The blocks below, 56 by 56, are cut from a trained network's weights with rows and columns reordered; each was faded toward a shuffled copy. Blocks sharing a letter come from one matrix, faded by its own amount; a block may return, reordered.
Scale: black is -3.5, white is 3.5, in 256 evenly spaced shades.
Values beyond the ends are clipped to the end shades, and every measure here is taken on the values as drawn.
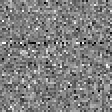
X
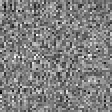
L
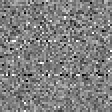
X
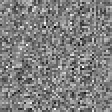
L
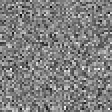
L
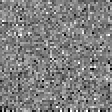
X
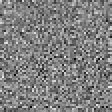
L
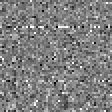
X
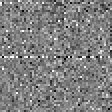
X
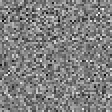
L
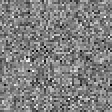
L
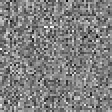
L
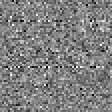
X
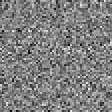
L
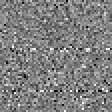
X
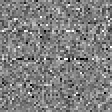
X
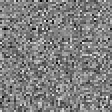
L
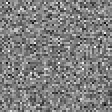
L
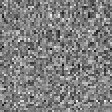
L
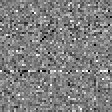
X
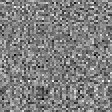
L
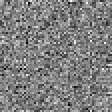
L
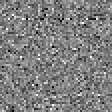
X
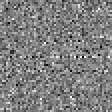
X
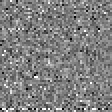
X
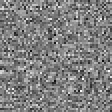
L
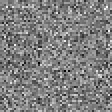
L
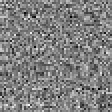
L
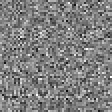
L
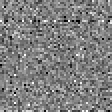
X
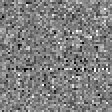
X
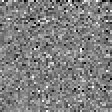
X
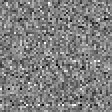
X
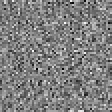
L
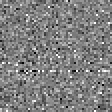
X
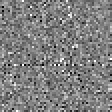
X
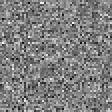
L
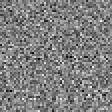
L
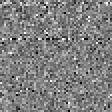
X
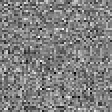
L
